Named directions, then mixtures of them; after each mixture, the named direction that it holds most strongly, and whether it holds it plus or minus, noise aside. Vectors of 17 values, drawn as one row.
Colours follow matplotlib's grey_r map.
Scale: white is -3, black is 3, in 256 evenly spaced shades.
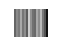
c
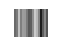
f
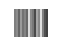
c, plus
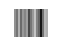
c, minus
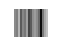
c, minus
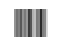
c, minus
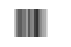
c, minus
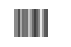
f, minus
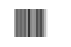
c, minus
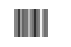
f, minus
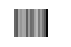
c, plus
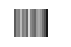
c, plus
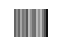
c, plus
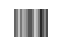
f, plus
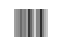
c, minus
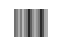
f, plus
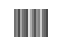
c, plus
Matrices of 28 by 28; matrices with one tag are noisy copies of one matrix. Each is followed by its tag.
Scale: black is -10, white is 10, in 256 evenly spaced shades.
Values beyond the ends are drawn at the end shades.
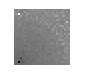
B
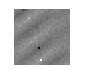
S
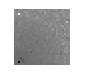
B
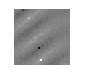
S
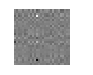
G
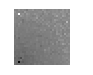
B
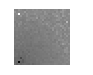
B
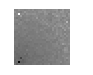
B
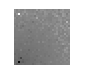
B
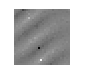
S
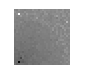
B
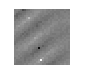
S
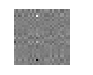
G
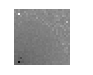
B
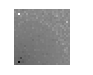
B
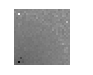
B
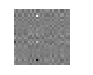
G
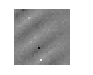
S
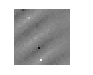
S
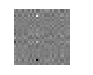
G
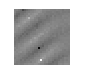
S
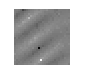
S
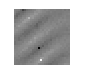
S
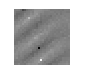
S
